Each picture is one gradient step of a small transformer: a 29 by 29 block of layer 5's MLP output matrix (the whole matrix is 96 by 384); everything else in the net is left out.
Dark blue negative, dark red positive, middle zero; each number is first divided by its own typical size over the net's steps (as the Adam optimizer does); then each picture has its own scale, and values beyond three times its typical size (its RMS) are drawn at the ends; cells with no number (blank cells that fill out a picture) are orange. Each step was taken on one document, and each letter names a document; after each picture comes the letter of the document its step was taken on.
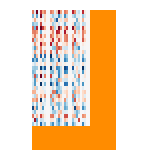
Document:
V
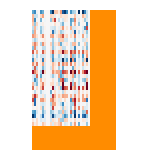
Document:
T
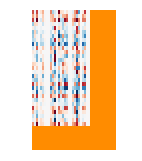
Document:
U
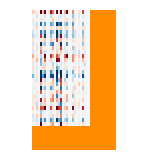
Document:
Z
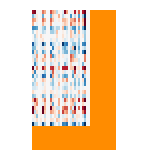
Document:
T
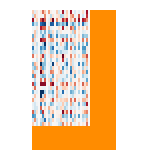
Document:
T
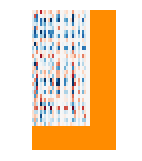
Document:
V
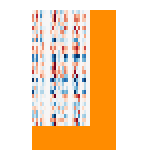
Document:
U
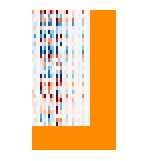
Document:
Z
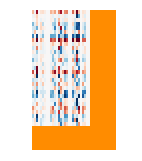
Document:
U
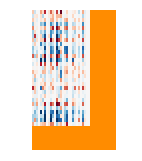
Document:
V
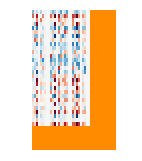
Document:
U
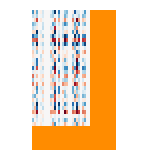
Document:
U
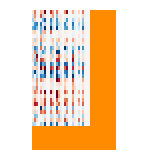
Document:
V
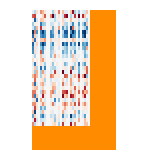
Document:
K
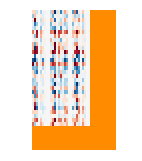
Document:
U
